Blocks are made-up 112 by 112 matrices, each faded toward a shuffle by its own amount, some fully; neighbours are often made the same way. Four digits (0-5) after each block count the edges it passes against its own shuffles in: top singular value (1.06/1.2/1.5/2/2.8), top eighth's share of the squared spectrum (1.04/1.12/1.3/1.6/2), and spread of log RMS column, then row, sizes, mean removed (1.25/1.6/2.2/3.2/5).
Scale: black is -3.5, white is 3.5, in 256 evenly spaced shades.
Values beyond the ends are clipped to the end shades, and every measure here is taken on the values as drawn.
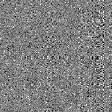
4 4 2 2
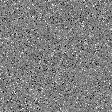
1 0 0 0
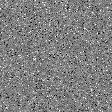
1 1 0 0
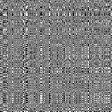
5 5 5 4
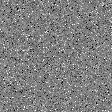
0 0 0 0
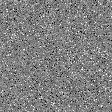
2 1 0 0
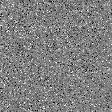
3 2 1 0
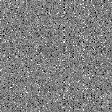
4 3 2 1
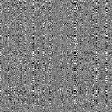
5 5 4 3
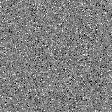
3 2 1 0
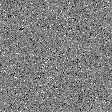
0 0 0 0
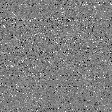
1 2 0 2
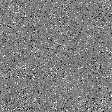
1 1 2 2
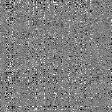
2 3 4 3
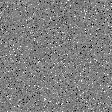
0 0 0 0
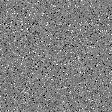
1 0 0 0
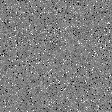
0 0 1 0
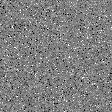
0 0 0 0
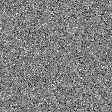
0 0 0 0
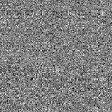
4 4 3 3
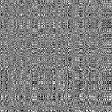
5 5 4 4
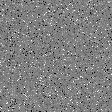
2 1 0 0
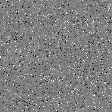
2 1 0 0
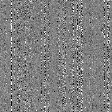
3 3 4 0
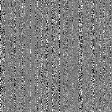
2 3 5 0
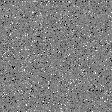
3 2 0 1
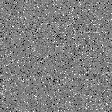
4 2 1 1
